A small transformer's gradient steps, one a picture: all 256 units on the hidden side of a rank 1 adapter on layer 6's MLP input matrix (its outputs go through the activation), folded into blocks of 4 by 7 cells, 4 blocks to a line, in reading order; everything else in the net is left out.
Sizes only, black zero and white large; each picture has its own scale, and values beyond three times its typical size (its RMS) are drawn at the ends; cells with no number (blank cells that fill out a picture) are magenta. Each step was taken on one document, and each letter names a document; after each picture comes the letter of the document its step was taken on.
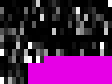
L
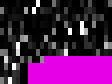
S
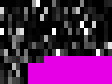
S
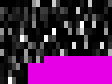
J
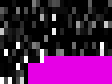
L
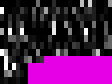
S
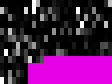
J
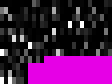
J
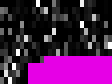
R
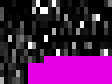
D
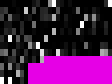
D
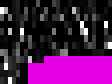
S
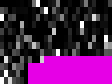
R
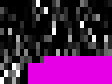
R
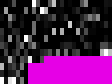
D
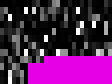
J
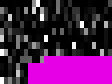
L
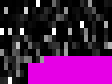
S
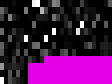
D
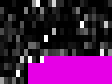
D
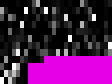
R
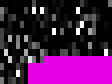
D
